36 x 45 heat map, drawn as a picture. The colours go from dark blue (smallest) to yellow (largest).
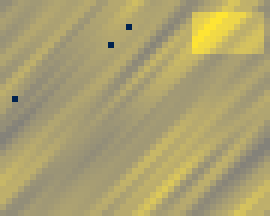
Mirror symmetry: none. Histogram: heavy tails on both sides. Lone odd cells: 3, each lower than its neighbours. Ninth with the highest average: top right. Grain: diagonal, up to the right. Average level on the scale: 70%. Odd patch: higher, in the top right.
